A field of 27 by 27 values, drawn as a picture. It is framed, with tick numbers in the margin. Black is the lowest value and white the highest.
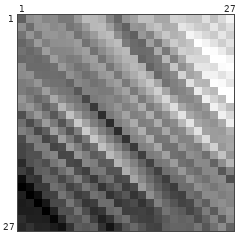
Slope: up to the top right. Ninth with the highest average: top right. Ninth with the lowest average: bottom left. Histogram: bell-shaped.
